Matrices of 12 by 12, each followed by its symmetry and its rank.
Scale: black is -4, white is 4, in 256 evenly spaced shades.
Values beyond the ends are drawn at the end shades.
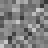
antisymmetric, full rank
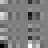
neither, rank one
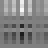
neither, rank one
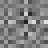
neither, rank two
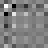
symmetric, rank one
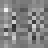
neither, rank two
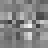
neither, rank two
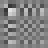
symmetric, rank one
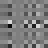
neither, rank one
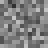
neither, full rank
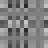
neither, rank one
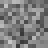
neither, full rank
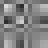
symmetric, rank one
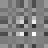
symmetric, rank one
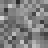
antisymmetric, full rank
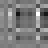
neither, rank one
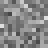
neither, full rank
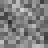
antisymmetric, full rank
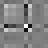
symmetric, rank one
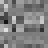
neither, rank two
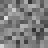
neither, full rank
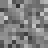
antisymmetric, full rank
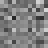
neither, rank two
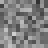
neither, full rank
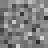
antisymmetric, full rank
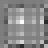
symmetric, rank one
